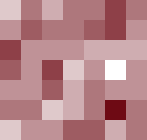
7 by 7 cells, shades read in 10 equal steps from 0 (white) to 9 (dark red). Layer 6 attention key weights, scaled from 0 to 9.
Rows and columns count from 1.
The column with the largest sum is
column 5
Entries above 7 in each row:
0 0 0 0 0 1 0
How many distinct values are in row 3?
3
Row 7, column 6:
3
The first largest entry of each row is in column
6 6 1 3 3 6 4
